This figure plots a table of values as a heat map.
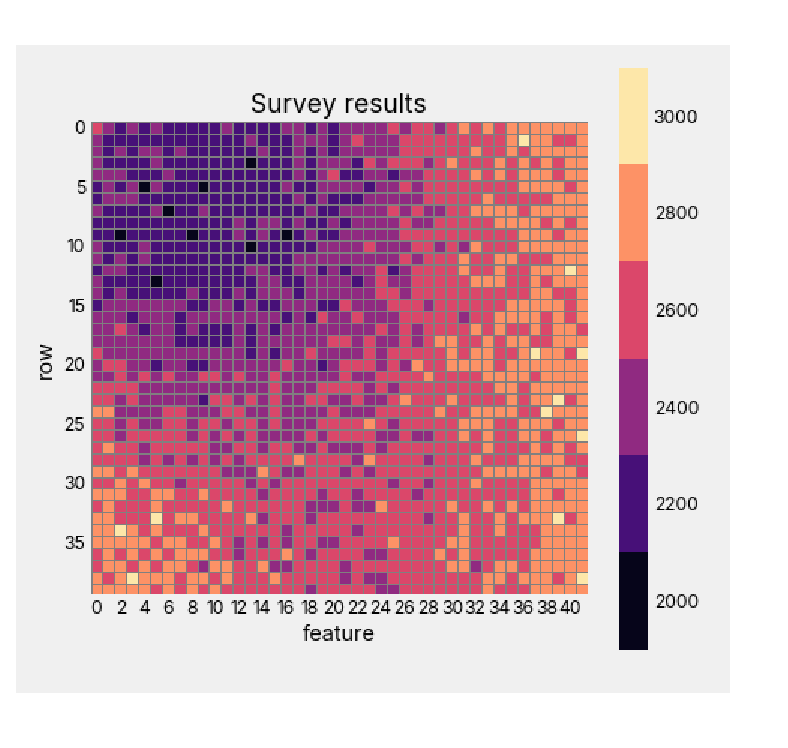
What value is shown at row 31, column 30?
2600
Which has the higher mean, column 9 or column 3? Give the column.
3
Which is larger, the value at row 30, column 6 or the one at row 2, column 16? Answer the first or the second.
the first
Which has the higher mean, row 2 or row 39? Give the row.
39
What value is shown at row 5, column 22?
2400
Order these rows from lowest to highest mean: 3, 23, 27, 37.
3, 23, 27, 37
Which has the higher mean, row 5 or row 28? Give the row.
28
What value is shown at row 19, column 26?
2600
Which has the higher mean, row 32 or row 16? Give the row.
32
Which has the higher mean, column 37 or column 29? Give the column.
37
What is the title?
Survey results
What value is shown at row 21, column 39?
2800
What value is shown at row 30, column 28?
2400
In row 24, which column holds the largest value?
38
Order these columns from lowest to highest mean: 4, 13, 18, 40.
13, 18, 4, 40
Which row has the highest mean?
38
